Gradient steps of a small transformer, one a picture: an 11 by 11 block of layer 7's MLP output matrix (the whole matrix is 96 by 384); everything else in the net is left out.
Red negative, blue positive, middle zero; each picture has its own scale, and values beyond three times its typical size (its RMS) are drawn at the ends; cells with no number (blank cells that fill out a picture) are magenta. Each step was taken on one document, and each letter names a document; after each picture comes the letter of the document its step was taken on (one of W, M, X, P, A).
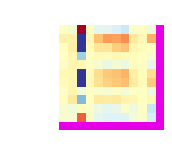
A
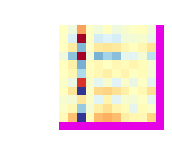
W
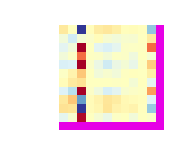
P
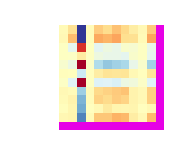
A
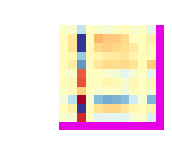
A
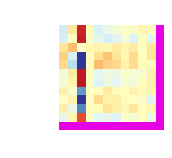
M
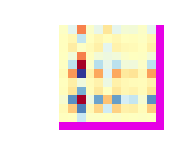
W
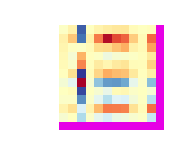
A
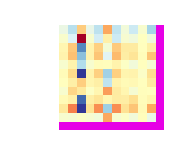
W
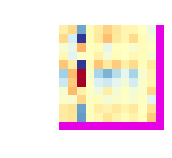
M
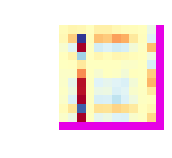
A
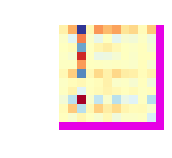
W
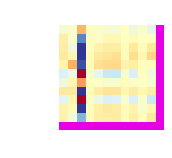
M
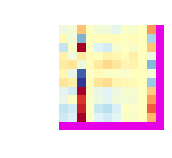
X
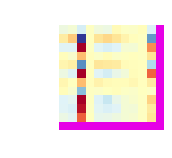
X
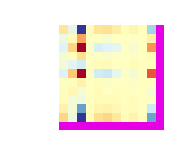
P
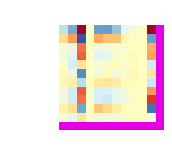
X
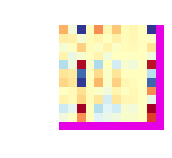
X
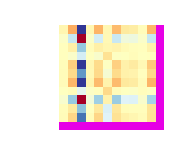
W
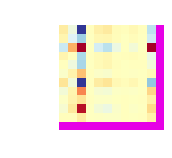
P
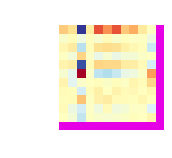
M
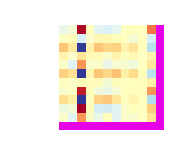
X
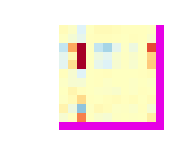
P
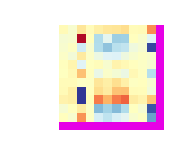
A
